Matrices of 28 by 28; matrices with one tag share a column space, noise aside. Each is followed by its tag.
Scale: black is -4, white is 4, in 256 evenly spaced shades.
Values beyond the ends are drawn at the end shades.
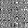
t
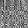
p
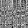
p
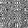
t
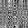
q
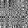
q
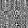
p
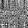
p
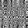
q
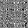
t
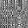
p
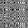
t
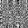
q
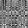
p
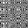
t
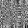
q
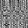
p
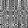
p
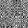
q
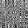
q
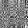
q
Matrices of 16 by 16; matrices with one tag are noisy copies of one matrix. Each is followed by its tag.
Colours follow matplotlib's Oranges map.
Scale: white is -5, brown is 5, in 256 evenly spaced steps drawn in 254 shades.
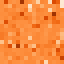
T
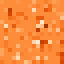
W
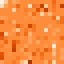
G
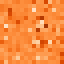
W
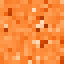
W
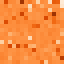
T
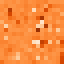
W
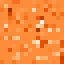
W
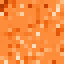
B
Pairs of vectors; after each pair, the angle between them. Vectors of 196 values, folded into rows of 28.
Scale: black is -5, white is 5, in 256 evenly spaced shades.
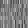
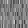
nearly parallel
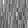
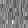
orthogonal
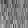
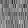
partly aligned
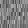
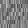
nearly opposite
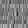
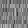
nearly parallel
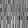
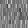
partly aligned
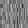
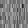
nearly parallel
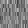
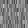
nearly opposite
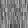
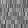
orthogonal
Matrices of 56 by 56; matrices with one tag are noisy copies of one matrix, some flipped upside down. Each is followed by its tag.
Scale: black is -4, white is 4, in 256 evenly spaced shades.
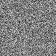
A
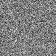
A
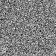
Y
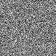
A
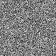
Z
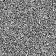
Z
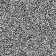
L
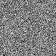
Z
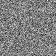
A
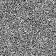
Z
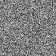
Z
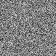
A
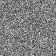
Z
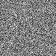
A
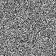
Z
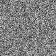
L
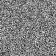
L
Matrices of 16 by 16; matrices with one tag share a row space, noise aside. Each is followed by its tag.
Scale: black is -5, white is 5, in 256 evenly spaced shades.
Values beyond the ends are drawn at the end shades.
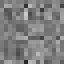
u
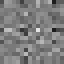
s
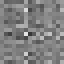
u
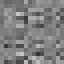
u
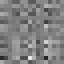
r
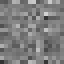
r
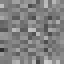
r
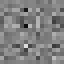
s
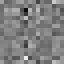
s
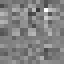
r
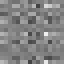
r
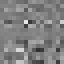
u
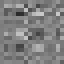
u
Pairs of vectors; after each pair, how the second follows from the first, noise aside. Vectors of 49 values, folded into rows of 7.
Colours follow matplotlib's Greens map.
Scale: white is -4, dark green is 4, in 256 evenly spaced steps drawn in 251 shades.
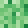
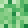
copied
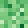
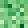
copied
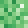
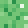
partly zeroed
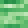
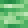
copied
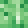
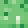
partly zeroed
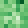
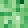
copied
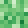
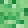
sign-scrambled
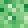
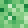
copied
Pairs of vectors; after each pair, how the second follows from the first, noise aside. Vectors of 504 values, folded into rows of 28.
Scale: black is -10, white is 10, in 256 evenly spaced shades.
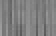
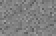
shuffled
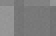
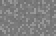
shuffled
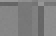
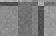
scaled up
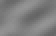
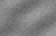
negated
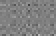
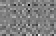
scaled up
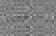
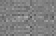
negated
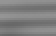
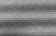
scaled up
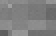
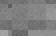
negated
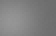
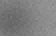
negated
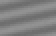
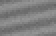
negated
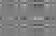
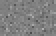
shuffled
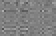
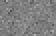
shuffled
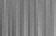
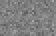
shuffled
